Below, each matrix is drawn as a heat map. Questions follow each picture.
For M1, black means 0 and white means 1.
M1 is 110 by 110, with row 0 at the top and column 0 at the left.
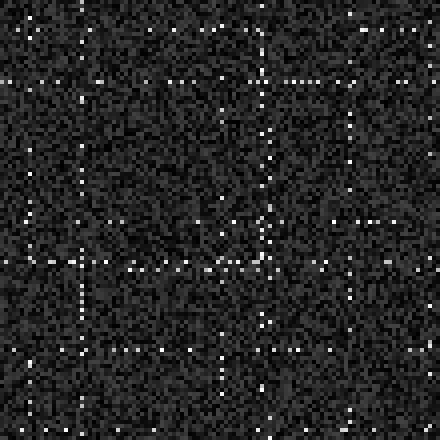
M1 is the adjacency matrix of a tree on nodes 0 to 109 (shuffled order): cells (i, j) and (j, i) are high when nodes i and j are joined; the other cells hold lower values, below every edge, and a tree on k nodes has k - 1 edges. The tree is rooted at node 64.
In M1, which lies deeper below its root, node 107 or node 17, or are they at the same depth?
node 17
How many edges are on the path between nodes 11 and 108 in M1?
4
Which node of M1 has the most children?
20
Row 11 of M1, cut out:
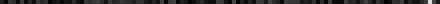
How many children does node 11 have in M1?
0
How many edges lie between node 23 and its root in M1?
2
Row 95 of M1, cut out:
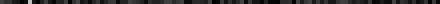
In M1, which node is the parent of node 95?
7
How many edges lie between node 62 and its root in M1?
2
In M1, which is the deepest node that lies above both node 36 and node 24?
20
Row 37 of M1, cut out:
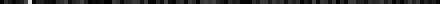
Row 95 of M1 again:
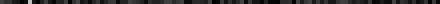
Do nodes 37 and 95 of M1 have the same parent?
yes
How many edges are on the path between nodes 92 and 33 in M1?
4
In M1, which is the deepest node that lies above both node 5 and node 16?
107
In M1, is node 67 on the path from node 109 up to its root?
yes
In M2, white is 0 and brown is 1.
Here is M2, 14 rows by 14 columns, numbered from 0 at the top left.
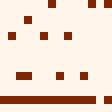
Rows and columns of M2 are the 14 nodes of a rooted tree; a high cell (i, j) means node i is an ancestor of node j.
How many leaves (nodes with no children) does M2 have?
9
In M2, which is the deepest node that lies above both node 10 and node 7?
9
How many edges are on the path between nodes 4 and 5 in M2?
1
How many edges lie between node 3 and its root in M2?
3
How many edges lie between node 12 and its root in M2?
0
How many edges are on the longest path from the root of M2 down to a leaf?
3
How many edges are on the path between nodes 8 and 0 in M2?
3
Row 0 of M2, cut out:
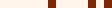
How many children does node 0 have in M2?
3
